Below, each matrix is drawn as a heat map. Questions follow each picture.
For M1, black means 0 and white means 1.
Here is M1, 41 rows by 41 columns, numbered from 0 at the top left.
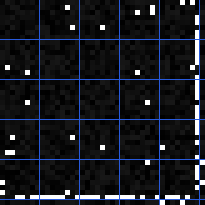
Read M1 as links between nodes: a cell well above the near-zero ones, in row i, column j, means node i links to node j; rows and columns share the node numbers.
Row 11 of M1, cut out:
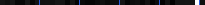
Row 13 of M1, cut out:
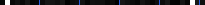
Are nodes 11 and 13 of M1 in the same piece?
no
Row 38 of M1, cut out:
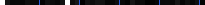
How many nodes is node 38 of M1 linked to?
2
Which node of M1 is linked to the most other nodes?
node 39
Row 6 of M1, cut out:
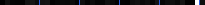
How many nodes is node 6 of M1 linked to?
1
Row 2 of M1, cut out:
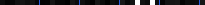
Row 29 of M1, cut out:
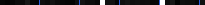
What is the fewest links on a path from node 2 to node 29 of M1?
5
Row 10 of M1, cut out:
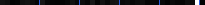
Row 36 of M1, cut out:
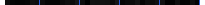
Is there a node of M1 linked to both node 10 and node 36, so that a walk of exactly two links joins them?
no
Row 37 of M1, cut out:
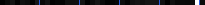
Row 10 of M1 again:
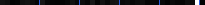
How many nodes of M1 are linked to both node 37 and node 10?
1
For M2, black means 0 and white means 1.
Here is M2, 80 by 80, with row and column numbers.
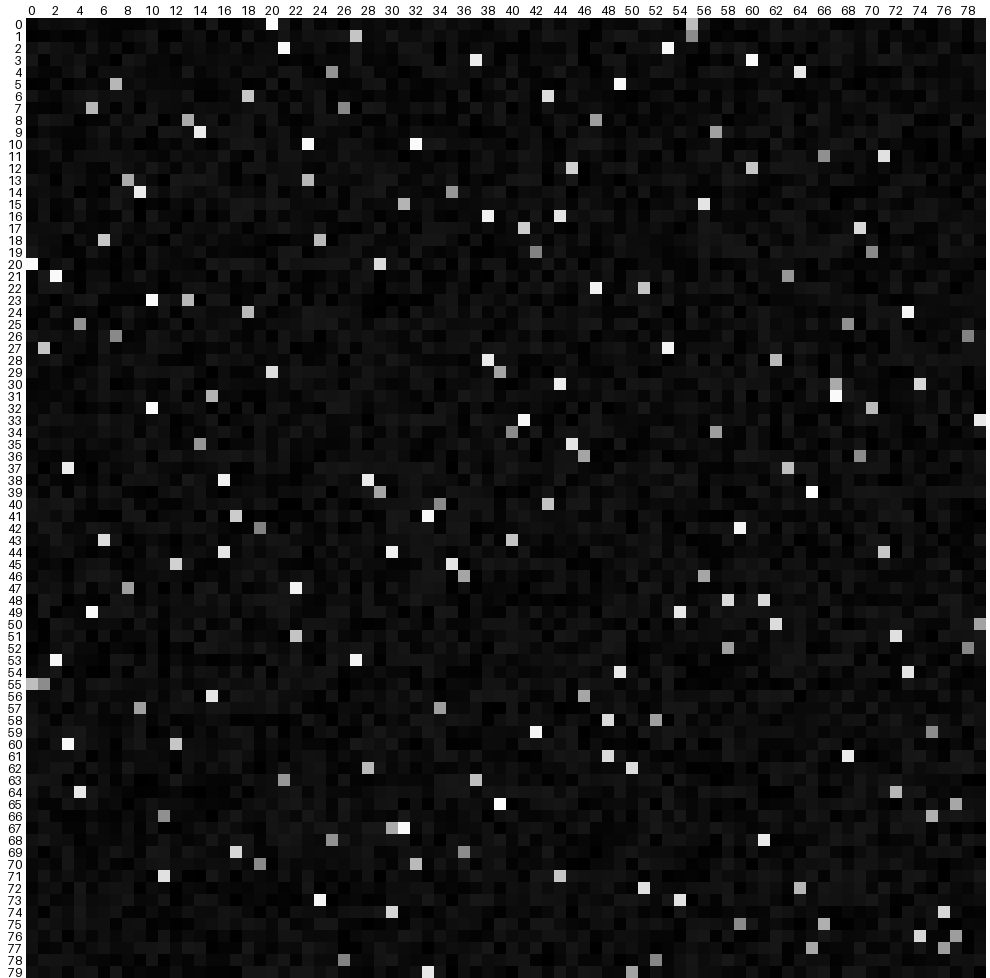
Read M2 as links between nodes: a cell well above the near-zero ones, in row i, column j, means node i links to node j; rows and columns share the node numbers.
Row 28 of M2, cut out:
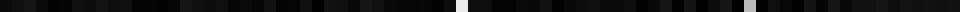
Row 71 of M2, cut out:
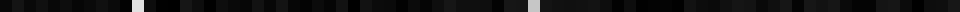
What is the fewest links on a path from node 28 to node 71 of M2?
4
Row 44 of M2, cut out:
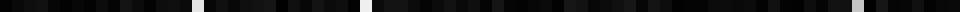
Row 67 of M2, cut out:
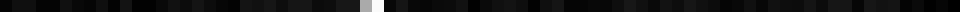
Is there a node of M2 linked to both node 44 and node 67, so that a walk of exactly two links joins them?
yes
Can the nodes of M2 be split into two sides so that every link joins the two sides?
yes
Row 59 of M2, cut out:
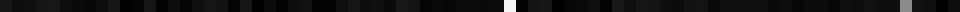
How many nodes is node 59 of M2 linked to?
2
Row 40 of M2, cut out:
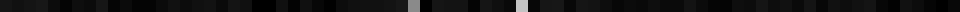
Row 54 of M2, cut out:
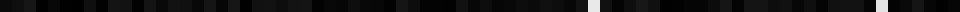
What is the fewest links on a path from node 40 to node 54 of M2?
6
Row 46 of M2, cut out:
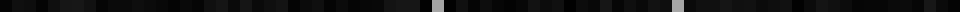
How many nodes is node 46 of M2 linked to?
2
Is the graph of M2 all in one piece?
yes
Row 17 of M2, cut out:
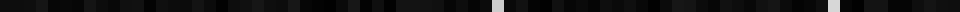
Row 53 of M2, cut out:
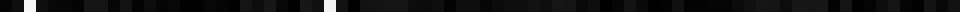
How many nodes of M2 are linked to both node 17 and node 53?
0
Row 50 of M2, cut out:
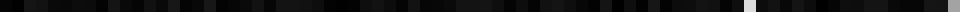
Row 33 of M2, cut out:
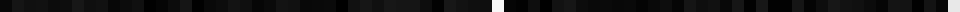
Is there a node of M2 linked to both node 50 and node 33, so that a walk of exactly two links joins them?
yes
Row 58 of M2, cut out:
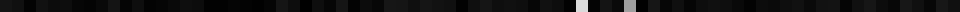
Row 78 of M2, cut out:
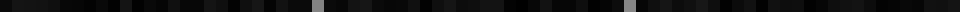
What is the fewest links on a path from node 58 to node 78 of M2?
2
